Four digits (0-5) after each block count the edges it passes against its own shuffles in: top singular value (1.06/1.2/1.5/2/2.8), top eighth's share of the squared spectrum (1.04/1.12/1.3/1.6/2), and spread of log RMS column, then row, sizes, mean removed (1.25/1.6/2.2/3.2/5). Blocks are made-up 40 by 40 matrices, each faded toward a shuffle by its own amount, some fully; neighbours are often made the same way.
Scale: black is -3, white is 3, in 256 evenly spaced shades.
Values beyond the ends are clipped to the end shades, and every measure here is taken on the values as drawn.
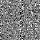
1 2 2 0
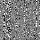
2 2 3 0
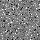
0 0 0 0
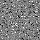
2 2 0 1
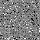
2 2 0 1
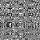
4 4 2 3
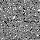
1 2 0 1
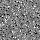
0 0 0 0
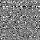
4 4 1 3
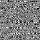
3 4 0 3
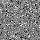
0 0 0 1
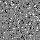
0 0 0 0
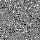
1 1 0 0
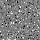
2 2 0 0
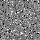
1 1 0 0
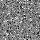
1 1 0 0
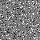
0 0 0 0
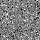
2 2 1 0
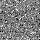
2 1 0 0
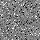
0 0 0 0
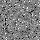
0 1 0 0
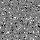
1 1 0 0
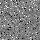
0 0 0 0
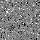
1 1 0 0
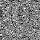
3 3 1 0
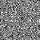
3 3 1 1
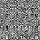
4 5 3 2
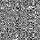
3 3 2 1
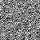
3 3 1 0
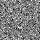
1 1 0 0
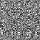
3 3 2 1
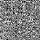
3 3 2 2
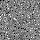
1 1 0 0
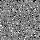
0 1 0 1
